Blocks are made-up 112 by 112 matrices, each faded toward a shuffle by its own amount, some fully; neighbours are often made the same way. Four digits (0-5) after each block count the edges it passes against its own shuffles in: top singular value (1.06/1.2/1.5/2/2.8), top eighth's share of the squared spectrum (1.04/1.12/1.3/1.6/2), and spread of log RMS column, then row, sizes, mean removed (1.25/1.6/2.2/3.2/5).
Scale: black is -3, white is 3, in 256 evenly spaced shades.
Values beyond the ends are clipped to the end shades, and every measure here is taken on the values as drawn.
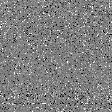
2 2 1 2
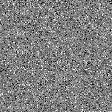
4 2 1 1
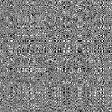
5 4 3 3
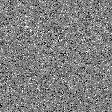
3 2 0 0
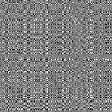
5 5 4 4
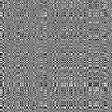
5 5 4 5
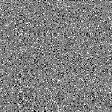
4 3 2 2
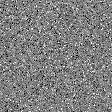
3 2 0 0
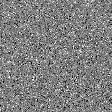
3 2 0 1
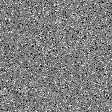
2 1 0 0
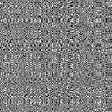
5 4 3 3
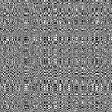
5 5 4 4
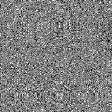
4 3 2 2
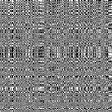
5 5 4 4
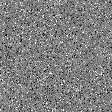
1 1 0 0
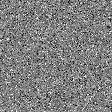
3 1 0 0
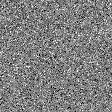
0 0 0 0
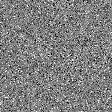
2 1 0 0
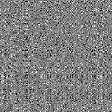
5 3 2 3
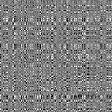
5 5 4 4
